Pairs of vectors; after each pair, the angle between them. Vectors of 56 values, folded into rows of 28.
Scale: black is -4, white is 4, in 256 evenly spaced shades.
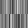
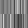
partly aligned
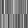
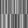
partly aligned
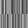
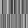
partly aligned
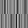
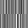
nearly opposite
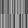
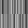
nearly parallel
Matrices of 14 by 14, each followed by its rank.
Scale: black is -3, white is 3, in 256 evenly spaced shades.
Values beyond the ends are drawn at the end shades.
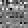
three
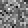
full rank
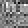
three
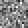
full rank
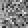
full rank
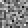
full rank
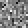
full rank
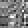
three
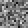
full rank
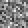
full rank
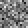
full rank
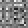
three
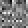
three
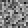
full rank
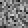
full rank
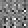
three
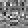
three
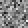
full rank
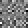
three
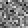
full rank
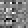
three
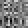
three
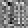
three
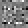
three
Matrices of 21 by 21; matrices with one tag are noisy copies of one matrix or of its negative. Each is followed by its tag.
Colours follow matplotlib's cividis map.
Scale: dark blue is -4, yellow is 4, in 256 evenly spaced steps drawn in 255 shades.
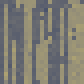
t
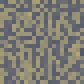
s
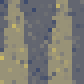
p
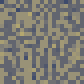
s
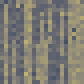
t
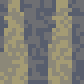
p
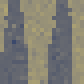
p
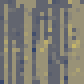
t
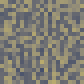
s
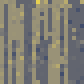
t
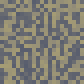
s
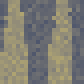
p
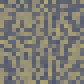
s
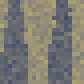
p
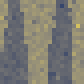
p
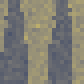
p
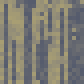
t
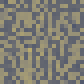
s
